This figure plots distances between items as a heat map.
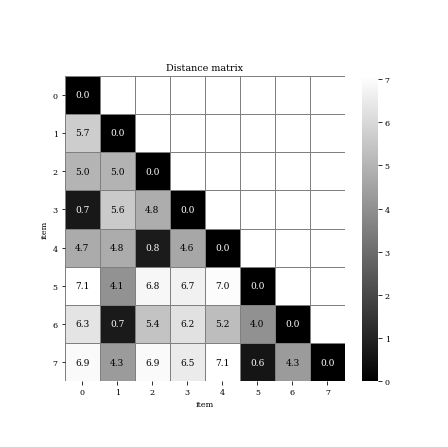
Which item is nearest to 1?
6
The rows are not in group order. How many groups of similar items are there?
4
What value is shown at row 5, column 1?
4.1
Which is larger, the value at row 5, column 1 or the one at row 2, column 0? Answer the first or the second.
the second
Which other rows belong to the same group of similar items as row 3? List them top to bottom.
0
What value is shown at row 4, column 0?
4.7
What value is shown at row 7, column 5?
0.6
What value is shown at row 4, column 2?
0.8
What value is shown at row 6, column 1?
0.7
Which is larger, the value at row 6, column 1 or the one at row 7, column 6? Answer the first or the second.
the second
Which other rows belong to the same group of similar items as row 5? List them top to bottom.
7
